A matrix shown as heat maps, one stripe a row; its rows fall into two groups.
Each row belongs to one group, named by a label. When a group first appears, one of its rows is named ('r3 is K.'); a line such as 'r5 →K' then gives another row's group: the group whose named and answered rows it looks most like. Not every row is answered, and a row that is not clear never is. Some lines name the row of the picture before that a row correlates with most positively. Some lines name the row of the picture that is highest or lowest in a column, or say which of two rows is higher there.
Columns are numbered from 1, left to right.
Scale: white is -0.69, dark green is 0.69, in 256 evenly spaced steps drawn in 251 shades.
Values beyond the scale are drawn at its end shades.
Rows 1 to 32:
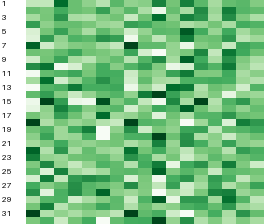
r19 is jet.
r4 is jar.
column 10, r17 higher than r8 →Yes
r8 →jet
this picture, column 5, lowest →15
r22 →jar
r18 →jar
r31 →jar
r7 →jar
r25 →jar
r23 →jar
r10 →jar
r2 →jet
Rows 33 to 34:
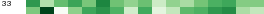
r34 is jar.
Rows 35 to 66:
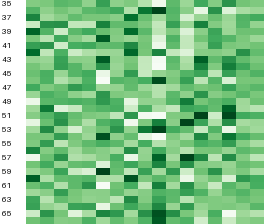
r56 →jar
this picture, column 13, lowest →36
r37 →jar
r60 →jar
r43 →jet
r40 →jet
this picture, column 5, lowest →59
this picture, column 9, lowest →51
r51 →jet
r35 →jet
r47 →jet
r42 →jar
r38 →jet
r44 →jet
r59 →jet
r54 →jet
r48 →jet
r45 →jet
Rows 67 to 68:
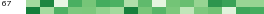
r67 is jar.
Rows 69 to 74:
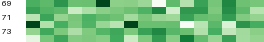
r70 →jar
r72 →jar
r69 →jet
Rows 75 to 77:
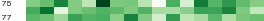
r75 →jet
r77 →jar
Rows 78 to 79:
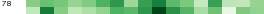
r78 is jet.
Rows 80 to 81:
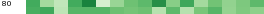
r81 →jar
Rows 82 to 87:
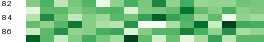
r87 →jar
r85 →jet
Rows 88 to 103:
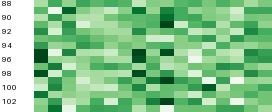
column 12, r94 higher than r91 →No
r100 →jet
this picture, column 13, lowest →99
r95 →jar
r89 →jar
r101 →jar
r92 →jar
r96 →jar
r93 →jet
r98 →jar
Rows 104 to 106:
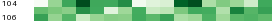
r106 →jar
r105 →jet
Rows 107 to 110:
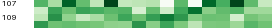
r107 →jet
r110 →jar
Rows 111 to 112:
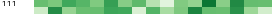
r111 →jet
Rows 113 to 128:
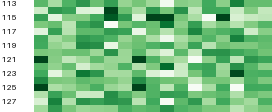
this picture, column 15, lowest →125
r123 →jet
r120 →jet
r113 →jet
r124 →jar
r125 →jar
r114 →jet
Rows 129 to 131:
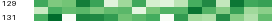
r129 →jet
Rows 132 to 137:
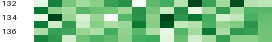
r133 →jar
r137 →jar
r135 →jar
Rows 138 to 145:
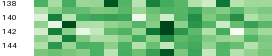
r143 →jar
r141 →jar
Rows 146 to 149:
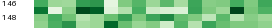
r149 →jet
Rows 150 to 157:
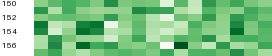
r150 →jet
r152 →jet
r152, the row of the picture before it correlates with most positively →149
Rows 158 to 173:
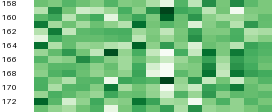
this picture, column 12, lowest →172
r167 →jet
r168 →jet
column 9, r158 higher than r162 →No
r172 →jar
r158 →jet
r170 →jet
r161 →jar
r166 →jet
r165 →jet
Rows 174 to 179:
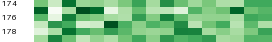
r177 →jet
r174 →jar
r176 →jar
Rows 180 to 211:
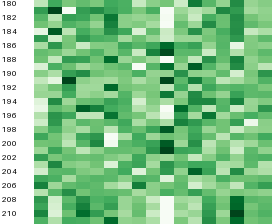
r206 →jar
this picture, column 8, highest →206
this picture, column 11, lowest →180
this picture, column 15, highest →210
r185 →jet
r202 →jar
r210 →jet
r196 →jet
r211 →jet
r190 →jar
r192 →jet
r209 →jet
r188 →jet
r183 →jet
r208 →jet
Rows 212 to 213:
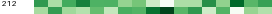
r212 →jet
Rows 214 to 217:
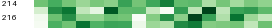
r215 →jet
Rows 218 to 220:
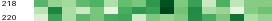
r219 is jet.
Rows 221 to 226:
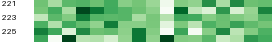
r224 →jet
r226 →jar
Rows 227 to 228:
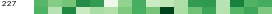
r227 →jet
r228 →jar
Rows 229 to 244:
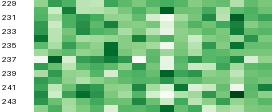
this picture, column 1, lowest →237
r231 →jet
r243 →jar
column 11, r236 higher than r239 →No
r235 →jet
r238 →jar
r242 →jet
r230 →jar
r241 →jar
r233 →jet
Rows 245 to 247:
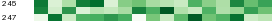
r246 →jar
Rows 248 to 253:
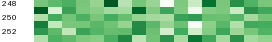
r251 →jar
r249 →jar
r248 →jet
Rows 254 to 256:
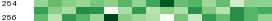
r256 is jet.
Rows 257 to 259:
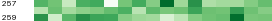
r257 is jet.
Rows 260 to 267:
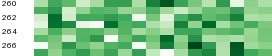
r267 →jet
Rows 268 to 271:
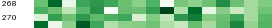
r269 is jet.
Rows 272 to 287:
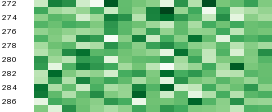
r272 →jet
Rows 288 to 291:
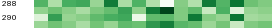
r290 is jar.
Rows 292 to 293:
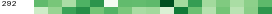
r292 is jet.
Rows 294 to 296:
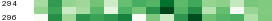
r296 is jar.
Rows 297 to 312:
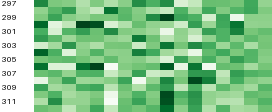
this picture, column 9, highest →299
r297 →jar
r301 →jet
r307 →jet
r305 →jet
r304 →jar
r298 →jet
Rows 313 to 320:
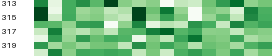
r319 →jar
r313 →jet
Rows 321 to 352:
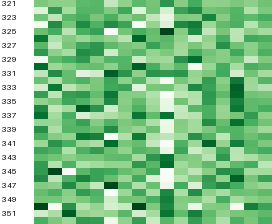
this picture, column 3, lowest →345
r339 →jet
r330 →jar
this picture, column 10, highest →325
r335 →jet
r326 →jar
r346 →jet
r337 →jar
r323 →jet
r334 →jet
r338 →jet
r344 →jar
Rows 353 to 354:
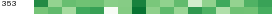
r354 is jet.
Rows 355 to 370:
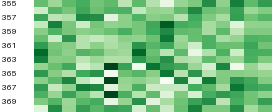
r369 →jet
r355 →jet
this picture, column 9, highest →364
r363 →jar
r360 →jar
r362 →jar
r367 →jet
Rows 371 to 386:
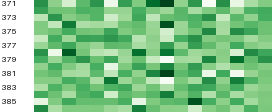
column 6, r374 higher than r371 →Yes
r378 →jar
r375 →jet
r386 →jar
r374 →jar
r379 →jet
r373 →jet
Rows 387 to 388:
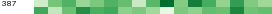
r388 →jet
